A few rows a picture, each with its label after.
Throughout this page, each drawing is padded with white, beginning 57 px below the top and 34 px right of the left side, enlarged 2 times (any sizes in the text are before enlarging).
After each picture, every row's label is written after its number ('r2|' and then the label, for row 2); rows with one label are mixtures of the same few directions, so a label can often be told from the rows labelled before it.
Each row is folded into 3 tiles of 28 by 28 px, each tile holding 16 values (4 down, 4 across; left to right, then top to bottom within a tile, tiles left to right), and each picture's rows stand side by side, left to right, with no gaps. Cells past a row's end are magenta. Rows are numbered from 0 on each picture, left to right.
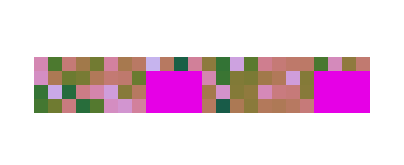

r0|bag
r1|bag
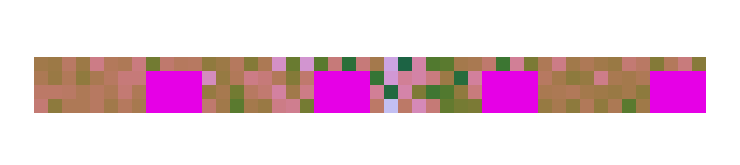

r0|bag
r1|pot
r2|bag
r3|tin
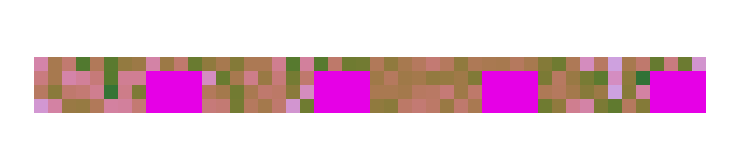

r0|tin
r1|pot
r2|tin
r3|tin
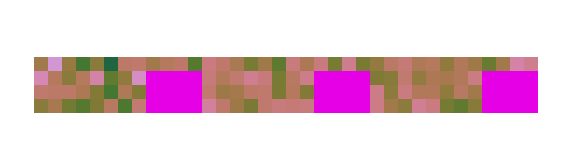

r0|tin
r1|tin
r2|bag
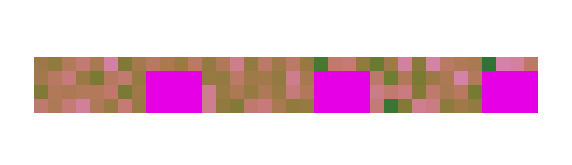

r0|tin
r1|bag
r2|bag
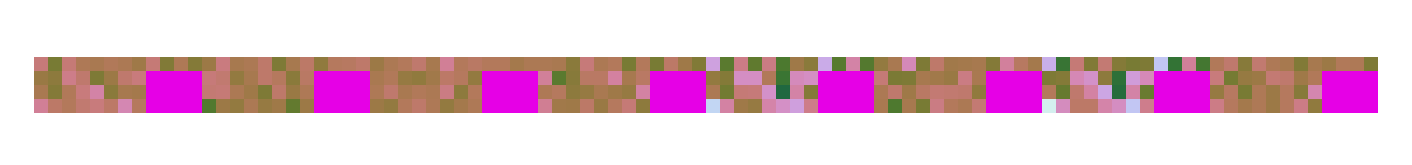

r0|tin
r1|tin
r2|tin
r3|pot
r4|tin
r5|bag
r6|tin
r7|pot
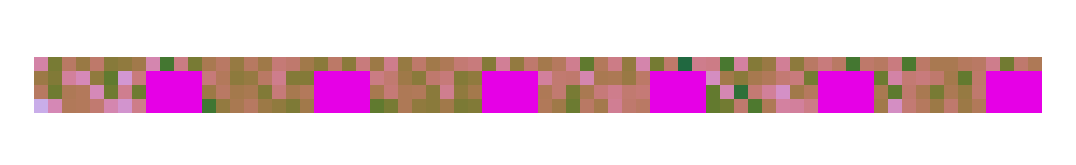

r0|tin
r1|tin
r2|tin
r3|pot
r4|bag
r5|bag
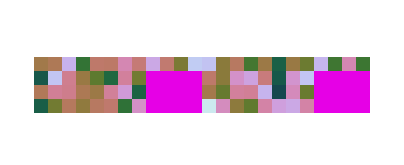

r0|pot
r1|tin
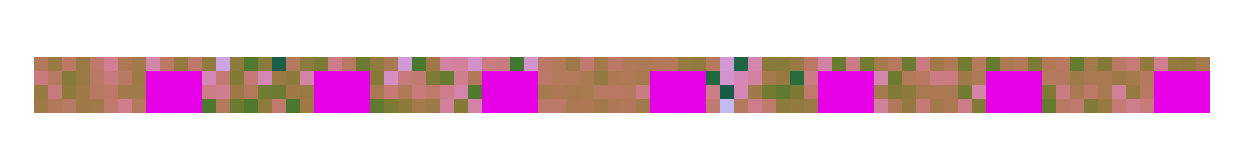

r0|bag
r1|tin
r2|pot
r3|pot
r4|bag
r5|pot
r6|bag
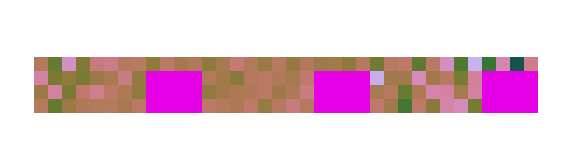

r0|bag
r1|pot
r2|pot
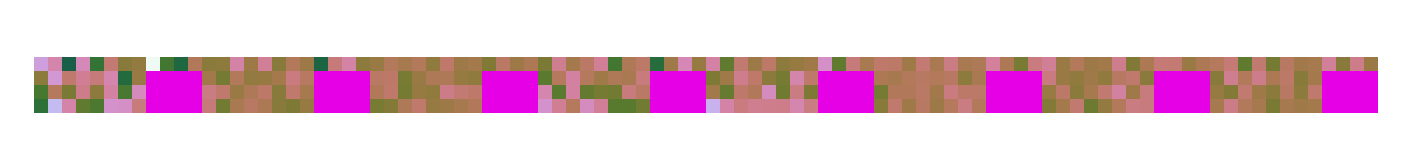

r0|bag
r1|bag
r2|tin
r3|bag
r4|tin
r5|bag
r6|bag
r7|bag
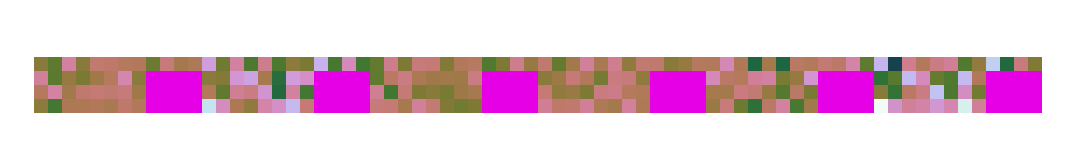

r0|bag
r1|tin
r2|bag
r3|tin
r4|tin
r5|tin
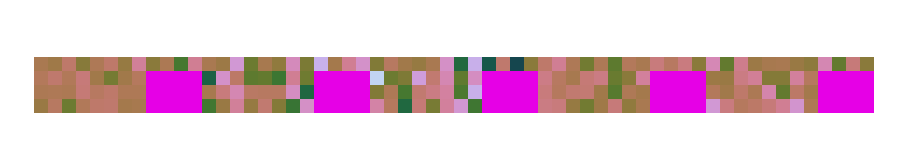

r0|pot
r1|pot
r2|pot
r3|tin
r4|tin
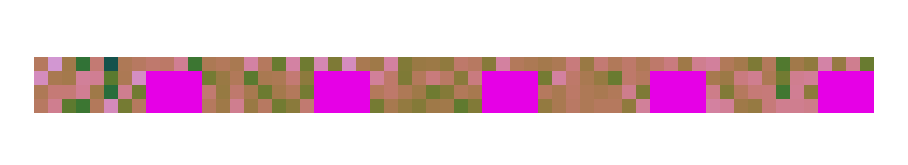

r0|tin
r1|pot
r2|tin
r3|pot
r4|tin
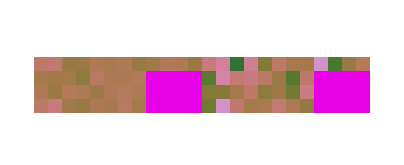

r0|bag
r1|bag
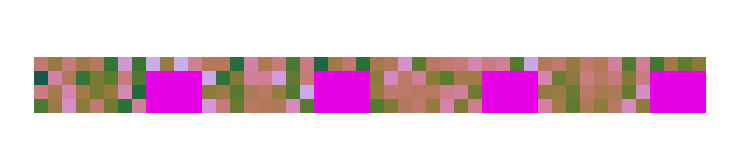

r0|pot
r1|pot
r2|pot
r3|pot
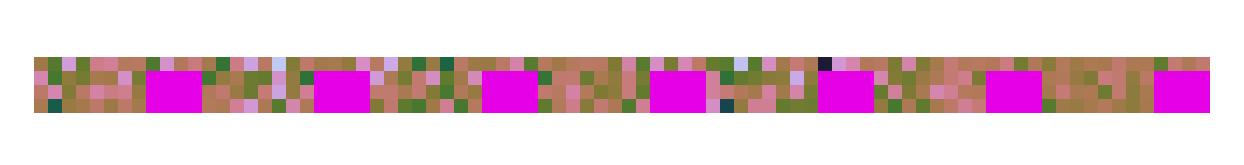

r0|bag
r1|tin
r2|tin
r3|pot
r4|bag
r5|bag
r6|tin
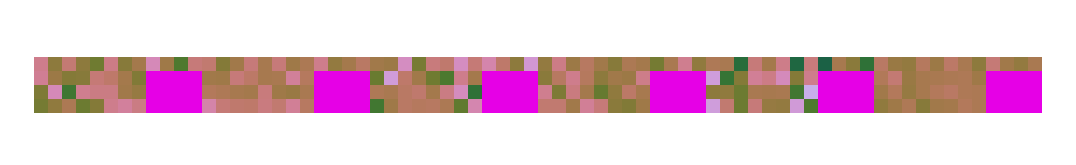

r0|bag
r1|tin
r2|pot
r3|bag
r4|pot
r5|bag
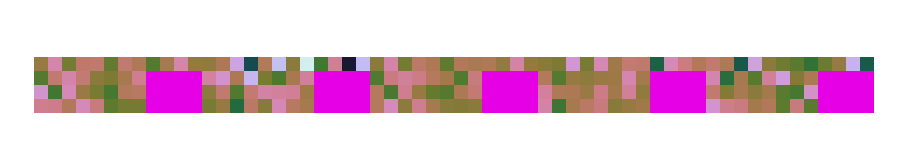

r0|bag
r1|pot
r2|bag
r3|bag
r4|pot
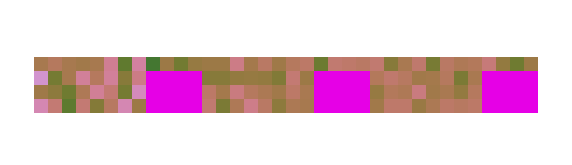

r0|pot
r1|bag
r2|bag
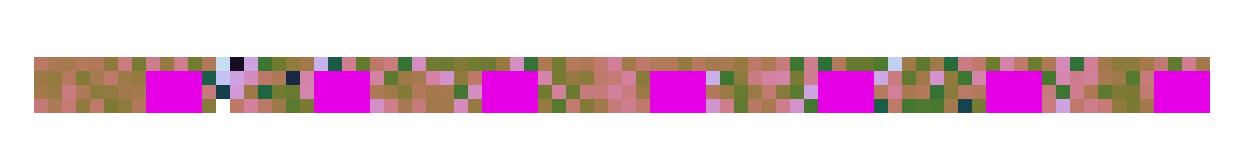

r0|pot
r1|bag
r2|pot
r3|bag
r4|pot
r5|tin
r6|bag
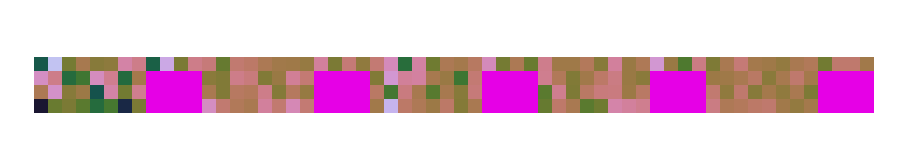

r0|tin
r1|tin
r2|bag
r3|bag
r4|bag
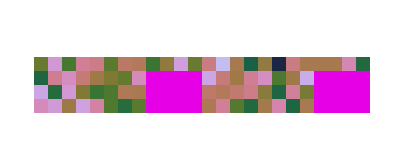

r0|bag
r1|tin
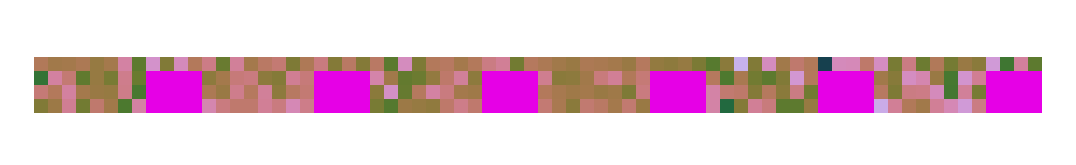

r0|pot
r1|tin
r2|bag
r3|pot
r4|bag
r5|tin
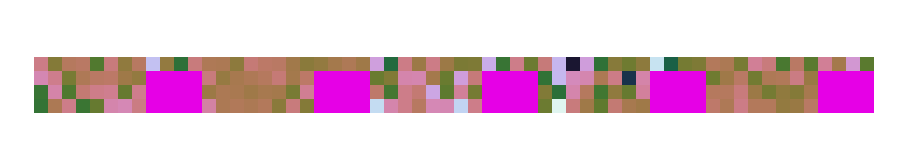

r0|bag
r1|pot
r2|tin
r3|bag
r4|pot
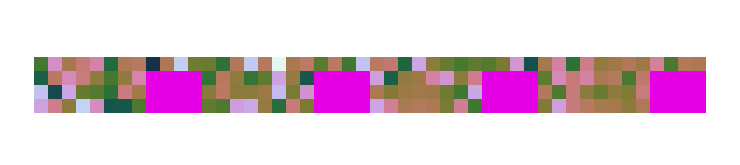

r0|bag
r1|tin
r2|pot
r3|bag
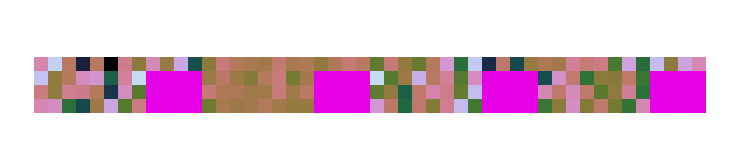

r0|tin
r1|tin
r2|pot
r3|pot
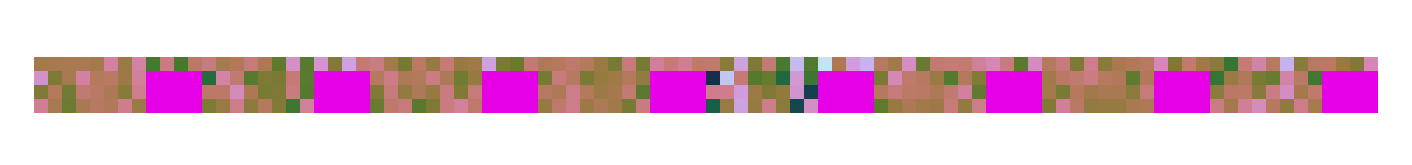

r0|pot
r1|pot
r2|bag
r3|pot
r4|pot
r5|pot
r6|bag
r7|tin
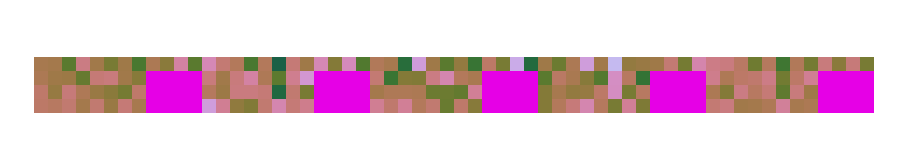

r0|pot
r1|tin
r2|pot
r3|tin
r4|tin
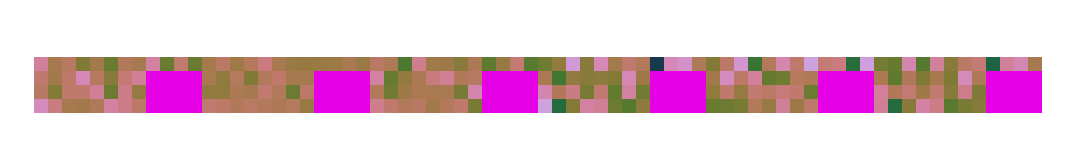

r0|tin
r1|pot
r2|pot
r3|bag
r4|pot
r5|bag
